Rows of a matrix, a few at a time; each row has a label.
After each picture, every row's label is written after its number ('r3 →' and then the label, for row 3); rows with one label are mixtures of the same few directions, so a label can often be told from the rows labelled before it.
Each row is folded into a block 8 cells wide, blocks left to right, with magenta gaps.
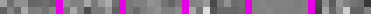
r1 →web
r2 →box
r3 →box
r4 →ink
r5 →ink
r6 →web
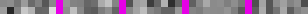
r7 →box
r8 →box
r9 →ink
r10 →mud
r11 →web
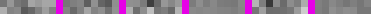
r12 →web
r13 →box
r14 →box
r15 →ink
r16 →mud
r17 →web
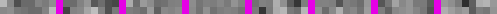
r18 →mud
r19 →web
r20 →web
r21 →ink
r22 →box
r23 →box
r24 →mud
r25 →box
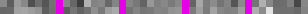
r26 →web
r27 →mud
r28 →mud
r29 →ink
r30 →ink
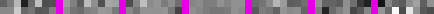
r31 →ink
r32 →ink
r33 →mud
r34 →web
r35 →box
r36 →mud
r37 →web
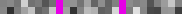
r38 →box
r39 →box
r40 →box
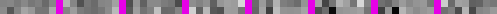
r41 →box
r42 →mud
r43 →web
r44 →web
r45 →ink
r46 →ink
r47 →ink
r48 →web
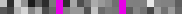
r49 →web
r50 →web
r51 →box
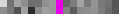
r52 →web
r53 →mud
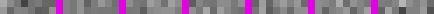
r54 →mud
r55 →ink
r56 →ink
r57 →web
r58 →web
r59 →box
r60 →box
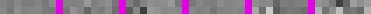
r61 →web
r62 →box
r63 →ink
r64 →web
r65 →ink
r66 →box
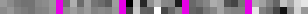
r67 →mud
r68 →ink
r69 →web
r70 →box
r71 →web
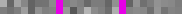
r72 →web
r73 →box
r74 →web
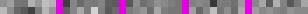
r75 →web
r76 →web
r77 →web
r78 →box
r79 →ink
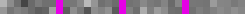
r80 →mud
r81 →box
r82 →web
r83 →mud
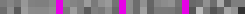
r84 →ink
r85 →box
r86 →ink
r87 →box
